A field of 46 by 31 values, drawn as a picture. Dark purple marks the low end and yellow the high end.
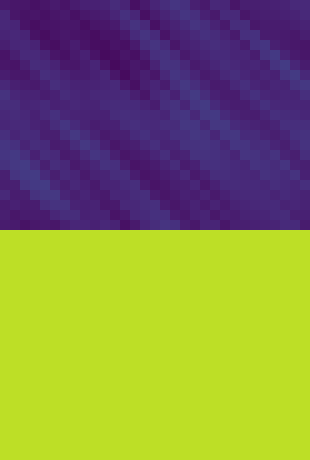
It is made of 2 by 1 panels. Panel 1,1: very low, slanting down to the right, faint in contrast. Panel 2,1: very high, flat.
